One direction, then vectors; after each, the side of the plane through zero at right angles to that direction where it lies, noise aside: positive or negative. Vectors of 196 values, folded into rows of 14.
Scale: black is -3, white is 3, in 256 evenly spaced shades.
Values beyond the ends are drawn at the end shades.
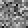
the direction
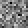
positive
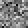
positive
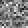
negative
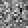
negative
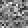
negative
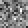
positive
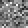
negative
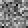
positive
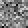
positive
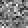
negative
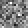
negative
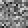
positive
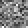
negative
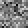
positive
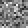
negative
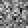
negative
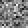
negative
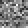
negative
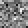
positive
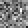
positive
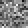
negative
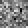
negative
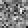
positive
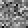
positive
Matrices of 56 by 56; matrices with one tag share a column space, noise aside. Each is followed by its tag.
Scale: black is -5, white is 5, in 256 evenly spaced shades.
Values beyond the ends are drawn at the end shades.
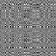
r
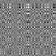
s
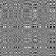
r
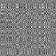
s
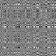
r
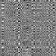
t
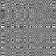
r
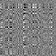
s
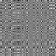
t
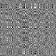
s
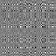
r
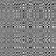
r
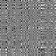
t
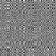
t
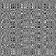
s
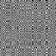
t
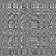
s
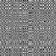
t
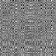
t
